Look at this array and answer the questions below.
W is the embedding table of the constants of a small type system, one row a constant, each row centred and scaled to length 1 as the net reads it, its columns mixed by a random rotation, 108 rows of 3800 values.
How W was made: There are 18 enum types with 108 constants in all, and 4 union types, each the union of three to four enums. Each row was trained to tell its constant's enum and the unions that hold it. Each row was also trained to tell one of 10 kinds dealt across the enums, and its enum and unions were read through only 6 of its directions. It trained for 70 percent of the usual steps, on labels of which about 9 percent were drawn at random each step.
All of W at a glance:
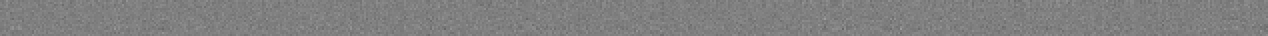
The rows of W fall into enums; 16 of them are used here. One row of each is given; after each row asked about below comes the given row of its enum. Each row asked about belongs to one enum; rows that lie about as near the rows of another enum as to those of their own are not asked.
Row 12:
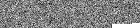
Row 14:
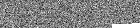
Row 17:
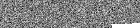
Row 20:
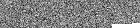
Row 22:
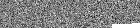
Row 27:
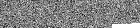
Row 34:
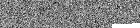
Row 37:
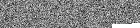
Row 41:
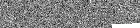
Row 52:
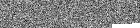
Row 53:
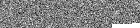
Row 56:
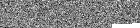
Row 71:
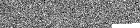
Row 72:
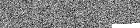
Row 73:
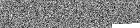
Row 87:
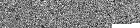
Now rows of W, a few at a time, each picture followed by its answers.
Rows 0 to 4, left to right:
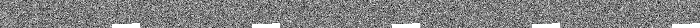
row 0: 72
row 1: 37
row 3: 22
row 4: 73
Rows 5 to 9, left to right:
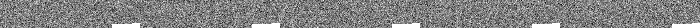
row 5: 22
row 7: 14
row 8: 22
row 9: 22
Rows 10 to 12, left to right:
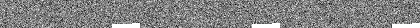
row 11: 71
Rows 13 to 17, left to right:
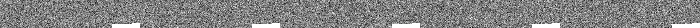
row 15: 73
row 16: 17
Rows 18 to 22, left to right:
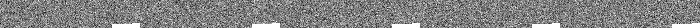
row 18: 41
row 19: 12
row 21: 14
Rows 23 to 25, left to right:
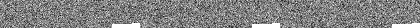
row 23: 37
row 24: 34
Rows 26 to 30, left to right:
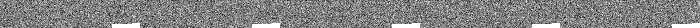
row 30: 20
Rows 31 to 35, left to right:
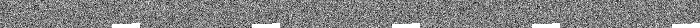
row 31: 71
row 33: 73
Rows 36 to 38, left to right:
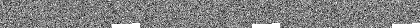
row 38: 52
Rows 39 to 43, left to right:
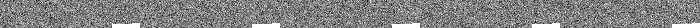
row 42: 72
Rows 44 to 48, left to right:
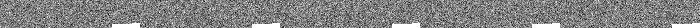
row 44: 73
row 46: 37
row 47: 52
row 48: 41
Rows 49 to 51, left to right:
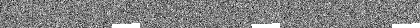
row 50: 20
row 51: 34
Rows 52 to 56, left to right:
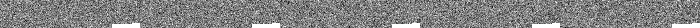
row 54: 41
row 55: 52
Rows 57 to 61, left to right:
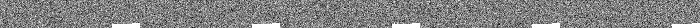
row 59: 12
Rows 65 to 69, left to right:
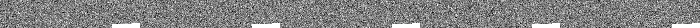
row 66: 20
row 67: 12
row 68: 20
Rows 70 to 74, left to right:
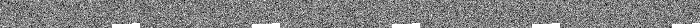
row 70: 41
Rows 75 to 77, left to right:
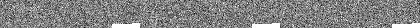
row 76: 14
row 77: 14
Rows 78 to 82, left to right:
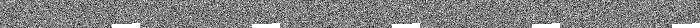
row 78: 71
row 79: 87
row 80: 72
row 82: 52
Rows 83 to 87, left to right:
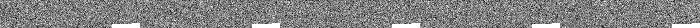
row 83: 71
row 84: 20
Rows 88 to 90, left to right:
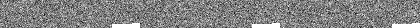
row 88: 12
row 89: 71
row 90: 34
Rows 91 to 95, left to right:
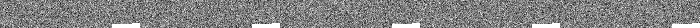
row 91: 14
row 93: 37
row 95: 37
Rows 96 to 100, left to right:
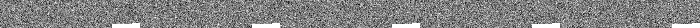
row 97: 56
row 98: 41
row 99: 22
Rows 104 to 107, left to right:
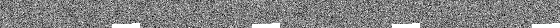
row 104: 72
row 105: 27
